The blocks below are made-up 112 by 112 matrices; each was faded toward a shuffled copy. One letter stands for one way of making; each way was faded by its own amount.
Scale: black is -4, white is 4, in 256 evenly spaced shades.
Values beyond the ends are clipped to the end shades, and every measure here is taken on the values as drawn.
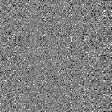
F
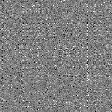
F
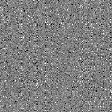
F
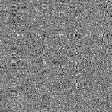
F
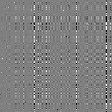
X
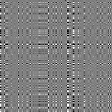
X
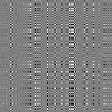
X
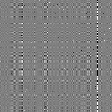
X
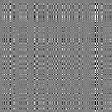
X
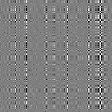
X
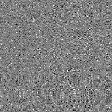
F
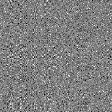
F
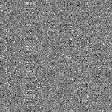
F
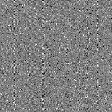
F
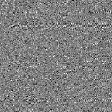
F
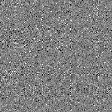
F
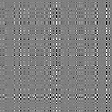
X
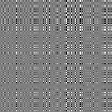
X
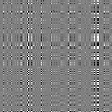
X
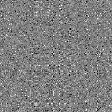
F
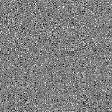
F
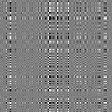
X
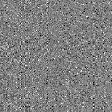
F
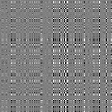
X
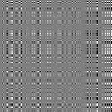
X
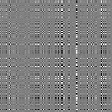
X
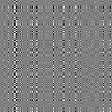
X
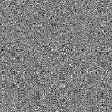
F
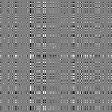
X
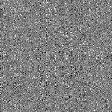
F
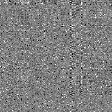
F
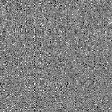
F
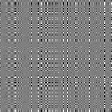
X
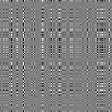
X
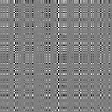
X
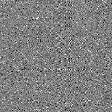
F
